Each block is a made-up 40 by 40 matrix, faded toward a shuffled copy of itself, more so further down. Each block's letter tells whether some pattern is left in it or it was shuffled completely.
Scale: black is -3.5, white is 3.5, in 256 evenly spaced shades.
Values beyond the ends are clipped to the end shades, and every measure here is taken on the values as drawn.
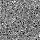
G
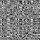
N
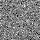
G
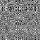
N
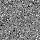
G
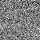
G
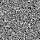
G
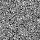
G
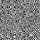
N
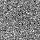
G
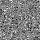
G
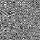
N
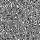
G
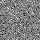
G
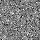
G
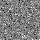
G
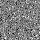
G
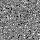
G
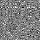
N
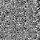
N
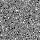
G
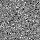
G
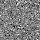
G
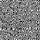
N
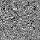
N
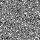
G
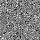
G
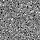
G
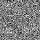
N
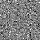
N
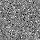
G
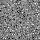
G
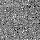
G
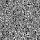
N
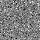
G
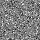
G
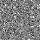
N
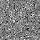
N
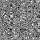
N
